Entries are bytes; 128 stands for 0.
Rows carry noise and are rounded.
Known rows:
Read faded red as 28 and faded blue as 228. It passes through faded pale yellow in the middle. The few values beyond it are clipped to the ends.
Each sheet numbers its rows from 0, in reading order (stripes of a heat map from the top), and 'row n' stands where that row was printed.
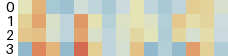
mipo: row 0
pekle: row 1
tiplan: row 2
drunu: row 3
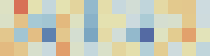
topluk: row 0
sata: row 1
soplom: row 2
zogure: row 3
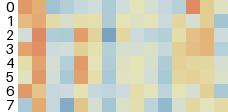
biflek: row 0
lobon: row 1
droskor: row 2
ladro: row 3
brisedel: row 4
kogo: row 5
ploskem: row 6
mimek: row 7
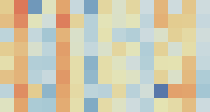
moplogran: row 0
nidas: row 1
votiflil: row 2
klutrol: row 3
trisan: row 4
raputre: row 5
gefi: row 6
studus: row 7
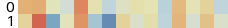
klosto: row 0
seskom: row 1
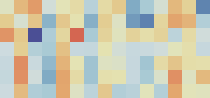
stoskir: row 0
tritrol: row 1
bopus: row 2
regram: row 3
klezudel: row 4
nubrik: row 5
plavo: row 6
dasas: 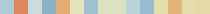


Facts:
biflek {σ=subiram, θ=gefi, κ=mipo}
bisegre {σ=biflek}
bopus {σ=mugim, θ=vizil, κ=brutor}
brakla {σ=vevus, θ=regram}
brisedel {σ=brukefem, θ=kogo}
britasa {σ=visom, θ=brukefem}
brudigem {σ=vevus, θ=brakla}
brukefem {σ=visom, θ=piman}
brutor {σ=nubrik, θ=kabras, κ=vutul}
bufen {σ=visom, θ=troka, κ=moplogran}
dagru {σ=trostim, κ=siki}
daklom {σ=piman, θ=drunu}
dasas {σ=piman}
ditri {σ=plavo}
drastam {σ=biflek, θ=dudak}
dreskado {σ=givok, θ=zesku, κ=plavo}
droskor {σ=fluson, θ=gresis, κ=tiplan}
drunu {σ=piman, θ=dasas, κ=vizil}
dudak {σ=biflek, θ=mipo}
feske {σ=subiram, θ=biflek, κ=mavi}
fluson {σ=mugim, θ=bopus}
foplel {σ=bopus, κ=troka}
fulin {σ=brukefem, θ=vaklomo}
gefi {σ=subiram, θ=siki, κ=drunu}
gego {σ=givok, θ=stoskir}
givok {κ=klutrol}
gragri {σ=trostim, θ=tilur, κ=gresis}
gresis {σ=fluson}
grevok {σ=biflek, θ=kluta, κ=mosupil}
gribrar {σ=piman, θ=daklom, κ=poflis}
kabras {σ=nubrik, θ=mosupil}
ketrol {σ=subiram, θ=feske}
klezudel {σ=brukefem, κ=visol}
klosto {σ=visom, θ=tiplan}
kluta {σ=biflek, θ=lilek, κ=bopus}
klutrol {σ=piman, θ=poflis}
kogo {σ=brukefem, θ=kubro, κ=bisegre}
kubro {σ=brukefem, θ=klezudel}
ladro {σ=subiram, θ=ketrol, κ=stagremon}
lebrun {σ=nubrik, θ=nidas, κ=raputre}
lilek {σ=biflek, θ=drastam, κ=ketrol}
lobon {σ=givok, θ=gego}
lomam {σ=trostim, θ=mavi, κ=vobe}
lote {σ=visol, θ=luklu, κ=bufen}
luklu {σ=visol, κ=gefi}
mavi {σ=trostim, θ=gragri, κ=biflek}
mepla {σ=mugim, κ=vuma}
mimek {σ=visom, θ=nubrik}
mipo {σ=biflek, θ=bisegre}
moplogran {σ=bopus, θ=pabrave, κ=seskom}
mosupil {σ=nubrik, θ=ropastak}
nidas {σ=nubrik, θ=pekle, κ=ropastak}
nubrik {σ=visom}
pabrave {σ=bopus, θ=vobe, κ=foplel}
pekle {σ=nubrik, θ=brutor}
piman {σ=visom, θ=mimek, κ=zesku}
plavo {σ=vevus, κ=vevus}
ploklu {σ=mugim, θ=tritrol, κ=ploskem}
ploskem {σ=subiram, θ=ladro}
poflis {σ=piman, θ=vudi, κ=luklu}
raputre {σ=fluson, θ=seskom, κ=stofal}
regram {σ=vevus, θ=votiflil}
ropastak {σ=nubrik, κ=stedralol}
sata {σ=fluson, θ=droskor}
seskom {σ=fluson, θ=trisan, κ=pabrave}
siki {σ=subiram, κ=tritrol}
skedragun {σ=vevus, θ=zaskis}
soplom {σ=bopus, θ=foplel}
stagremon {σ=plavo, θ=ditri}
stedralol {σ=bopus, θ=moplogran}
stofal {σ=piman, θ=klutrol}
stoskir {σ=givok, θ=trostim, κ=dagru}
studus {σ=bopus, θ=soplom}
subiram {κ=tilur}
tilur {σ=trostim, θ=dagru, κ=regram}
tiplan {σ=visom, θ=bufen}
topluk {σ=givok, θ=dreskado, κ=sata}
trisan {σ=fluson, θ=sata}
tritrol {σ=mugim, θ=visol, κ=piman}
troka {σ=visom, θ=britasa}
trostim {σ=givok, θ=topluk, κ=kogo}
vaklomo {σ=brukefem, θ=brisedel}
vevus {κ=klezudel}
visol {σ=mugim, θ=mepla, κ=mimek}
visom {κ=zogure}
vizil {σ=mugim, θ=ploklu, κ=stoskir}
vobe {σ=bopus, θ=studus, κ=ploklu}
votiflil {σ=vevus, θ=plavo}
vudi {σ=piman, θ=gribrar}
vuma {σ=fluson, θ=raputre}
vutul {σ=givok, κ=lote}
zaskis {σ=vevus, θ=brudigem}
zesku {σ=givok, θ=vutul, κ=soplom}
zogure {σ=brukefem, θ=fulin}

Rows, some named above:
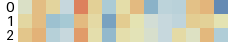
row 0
vizil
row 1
visol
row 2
raputre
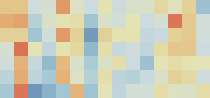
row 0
skedragun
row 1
subiram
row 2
mugim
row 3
topluk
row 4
mosupil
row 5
votiflil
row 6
vutul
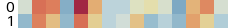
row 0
gribrar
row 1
drunu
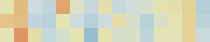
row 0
brudigem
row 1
ketrol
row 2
tilur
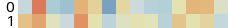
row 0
mepla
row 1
fulin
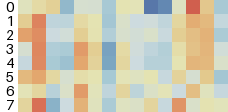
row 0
siki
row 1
feske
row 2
ladro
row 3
droskor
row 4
mepla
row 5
lobon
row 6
vevus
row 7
bufen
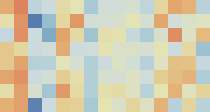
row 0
lilek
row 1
brutor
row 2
nubrik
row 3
stagremon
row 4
drastam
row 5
ladro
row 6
brukefem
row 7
lote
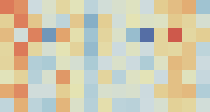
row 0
grevok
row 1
trostim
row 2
piman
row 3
gragri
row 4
dudak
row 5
vevus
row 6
ladro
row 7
votiflil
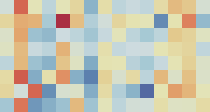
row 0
dreskado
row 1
luklu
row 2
bisegre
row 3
brakla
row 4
gresis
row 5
pabrave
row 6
zesku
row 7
vutul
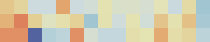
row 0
stagremon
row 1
lomam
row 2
kluta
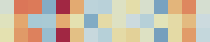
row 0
gribrar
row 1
studus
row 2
poflis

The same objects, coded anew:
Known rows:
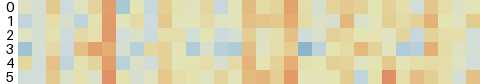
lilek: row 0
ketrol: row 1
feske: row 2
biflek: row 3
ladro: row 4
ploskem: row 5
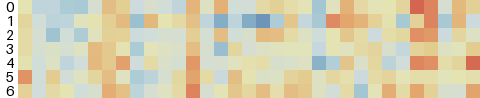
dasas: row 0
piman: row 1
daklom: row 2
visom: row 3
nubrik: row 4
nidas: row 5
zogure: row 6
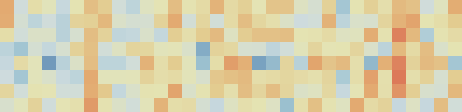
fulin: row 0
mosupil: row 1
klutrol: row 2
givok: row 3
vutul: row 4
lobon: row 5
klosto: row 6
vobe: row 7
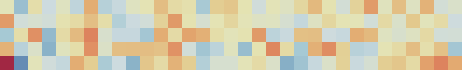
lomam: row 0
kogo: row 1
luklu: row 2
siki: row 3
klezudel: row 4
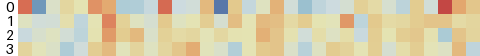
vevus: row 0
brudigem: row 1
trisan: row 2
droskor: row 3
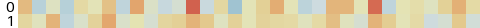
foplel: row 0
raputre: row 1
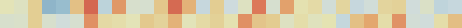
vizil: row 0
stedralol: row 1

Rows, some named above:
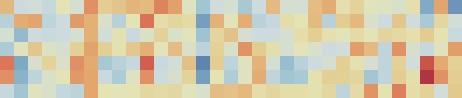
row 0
tritrol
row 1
bopus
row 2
tilur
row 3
fluson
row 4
vevus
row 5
plavo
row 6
lobon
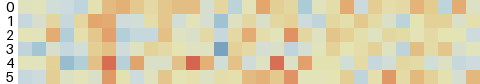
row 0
soplom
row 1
subiram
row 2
kluta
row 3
givok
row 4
vizil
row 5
ploskem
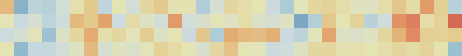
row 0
dreskado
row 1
nubrik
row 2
bisegre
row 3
topluk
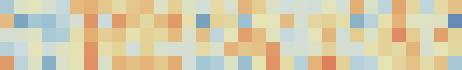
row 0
mugim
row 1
dagru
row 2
gresis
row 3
drastam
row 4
siki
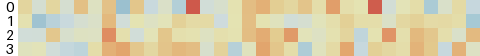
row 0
moplogran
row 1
topluk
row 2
ploskem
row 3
soplom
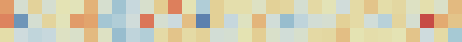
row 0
lebrun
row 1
vevus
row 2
gribrar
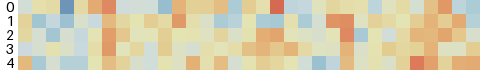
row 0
gefi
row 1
zesku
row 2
votiflil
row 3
ketrol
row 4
mimek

